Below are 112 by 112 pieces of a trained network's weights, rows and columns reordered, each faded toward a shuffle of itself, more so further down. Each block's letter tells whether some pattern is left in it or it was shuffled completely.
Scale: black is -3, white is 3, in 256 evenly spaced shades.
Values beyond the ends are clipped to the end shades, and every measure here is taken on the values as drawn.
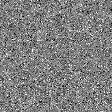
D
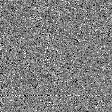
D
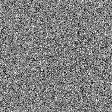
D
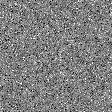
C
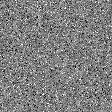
C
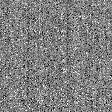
D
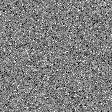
C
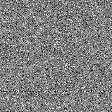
D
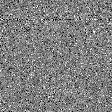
D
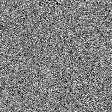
D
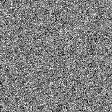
D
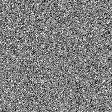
D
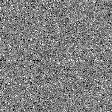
D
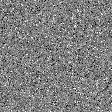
C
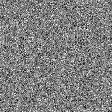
D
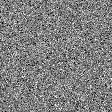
C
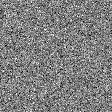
C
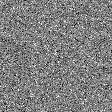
C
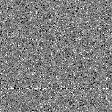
D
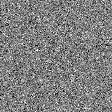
D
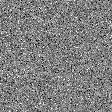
C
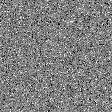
C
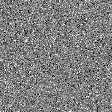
D
